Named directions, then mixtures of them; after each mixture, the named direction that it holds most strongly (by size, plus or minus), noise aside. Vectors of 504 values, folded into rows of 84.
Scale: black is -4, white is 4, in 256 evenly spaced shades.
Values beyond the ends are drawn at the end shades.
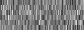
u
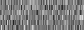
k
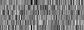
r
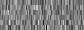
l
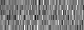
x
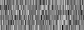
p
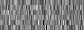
l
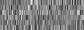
r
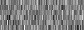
k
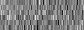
x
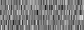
k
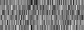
r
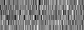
x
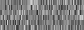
k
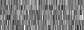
k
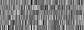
r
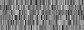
p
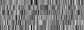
r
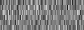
u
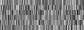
u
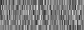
u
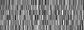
x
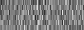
x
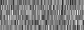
u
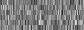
u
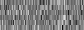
p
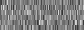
u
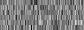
r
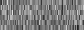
u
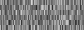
p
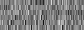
p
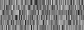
r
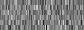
l
